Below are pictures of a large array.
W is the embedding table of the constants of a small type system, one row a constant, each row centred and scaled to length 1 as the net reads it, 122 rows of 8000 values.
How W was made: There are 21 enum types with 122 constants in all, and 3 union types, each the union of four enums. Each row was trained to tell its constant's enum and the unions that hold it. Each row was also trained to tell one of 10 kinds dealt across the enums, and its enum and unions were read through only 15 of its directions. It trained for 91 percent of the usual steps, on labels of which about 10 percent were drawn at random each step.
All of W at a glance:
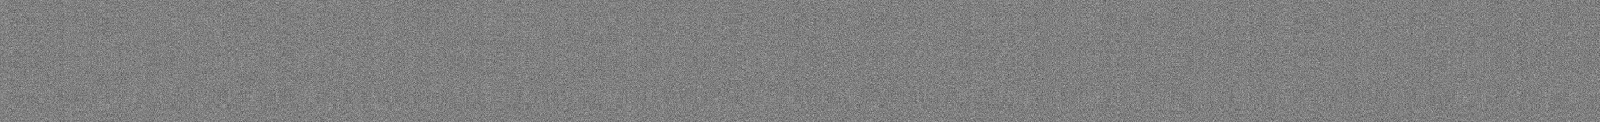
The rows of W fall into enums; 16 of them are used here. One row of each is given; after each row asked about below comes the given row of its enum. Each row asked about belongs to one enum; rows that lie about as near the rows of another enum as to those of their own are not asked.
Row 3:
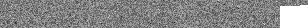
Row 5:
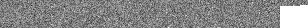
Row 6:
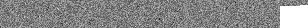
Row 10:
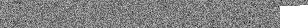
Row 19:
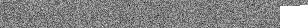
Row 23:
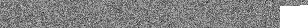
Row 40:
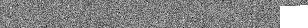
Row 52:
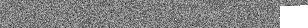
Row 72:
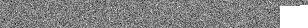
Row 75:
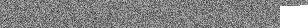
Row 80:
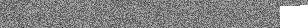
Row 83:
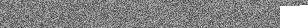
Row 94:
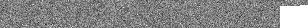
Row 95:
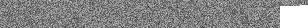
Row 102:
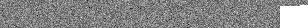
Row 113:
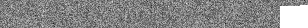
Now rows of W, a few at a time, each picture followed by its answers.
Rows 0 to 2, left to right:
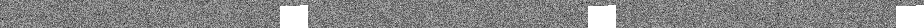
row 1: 40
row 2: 23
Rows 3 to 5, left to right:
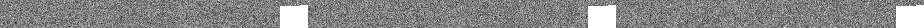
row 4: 40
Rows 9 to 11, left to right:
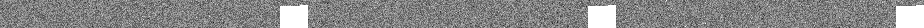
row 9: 3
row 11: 40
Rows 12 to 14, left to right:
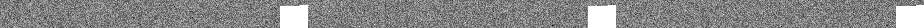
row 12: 19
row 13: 94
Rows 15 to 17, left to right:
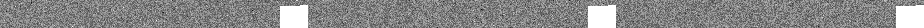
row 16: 94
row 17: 83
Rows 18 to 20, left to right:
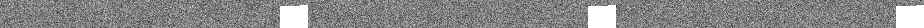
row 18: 19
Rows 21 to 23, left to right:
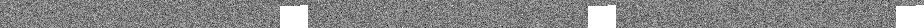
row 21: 5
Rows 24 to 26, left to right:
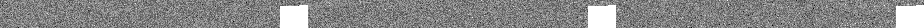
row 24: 113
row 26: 80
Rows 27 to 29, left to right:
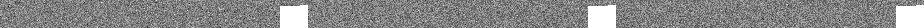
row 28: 113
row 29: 102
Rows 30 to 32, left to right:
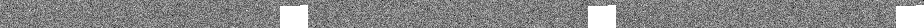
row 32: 95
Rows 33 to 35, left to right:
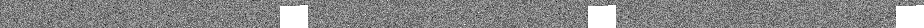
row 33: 83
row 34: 75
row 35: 80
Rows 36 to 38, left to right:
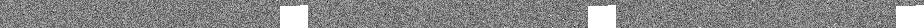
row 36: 113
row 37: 5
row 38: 3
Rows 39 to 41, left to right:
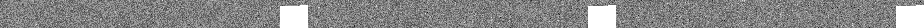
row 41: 102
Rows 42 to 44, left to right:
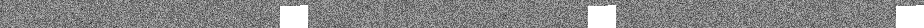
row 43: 94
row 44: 75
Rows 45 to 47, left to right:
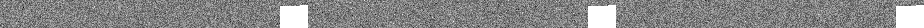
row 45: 5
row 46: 6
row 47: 95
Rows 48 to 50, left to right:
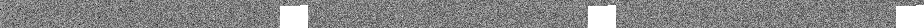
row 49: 3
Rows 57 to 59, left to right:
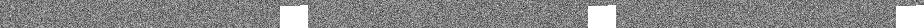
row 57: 75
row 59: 40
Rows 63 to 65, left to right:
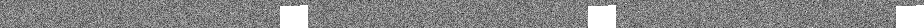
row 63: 102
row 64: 75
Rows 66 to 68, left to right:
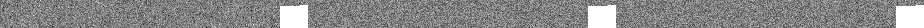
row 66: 113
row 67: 3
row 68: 95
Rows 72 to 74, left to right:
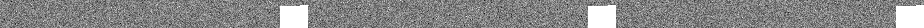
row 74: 52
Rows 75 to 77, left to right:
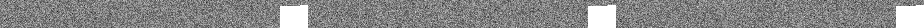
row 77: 5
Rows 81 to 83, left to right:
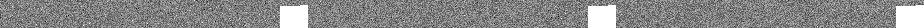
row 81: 75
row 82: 102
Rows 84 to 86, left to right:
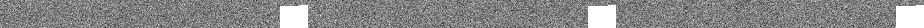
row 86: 3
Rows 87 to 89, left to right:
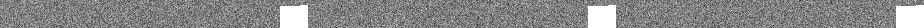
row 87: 113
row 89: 52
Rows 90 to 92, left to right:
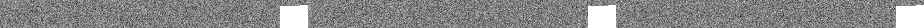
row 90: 95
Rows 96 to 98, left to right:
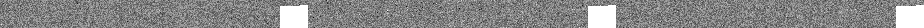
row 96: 3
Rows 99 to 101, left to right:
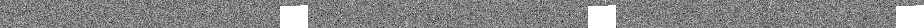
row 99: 113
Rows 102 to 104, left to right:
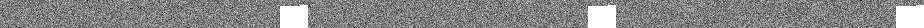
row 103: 6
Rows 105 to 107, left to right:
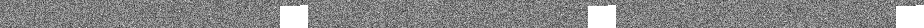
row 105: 5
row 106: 94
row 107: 5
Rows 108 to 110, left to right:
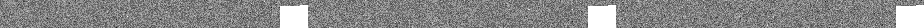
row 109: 40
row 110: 75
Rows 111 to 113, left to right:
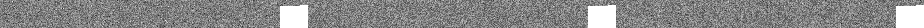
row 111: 19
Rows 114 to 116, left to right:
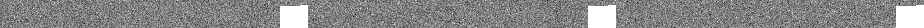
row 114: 40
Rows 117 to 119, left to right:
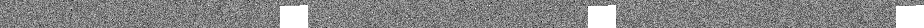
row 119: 95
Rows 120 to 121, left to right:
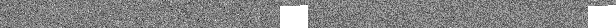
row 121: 52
